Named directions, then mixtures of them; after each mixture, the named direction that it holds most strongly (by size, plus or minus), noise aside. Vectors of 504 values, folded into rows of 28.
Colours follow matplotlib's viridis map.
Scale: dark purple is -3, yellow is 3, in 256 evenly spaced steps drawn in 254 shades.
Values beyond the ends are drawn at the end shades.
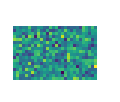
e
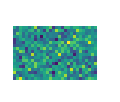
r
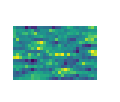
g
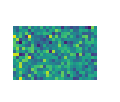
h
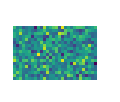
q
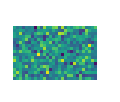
q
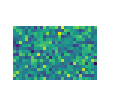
q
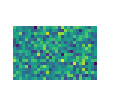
q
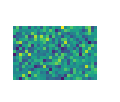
h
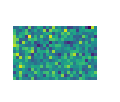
h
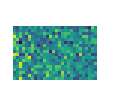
h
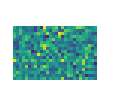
q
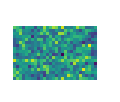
q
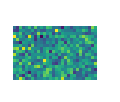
h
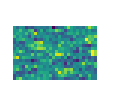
g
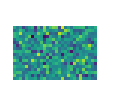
q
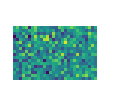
h
